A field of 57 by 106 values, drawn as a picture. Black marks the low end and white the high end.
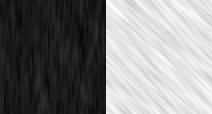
The table splits into one row of 2 panels. Panel 1,1: very low, streaked downward, faint in contrast. Panel 1,2: very high, slanting down to the right, faint in contrast.
